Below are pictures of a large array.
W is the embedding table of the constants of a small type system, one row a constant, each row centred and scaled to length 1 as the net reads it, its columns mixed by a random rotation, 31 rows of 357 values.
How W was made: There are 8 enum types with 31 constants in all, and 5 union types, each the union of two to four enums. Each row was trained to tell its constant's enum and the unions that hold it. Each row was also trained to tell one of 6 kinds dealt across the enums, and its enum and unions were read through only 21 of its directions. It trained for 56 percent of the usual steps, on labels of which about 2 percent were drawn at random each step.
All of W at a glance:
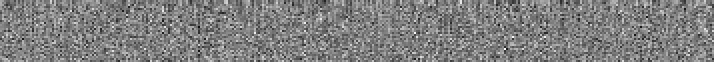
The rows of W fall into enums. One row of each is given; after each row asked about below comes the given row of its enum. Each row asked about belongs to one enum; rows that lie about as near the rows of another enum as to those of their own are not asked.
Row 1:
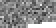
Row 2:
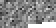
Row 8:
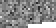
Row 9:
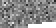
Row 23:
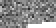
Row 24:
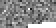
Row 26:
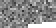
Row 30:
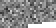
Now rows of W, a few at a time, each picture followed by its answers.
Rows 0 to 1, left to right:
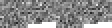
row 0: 1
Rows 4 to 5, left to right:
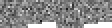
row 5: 1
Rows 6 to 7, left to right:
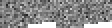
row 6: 8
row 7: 9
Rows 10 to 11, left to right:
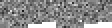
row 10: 30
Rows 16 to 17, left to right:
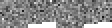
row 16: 30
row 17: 26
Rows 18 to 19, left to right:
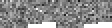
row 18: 9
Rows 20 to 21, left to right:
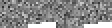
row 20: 24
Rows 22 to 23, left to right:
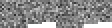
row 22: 26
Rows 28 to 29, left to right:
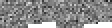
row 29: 9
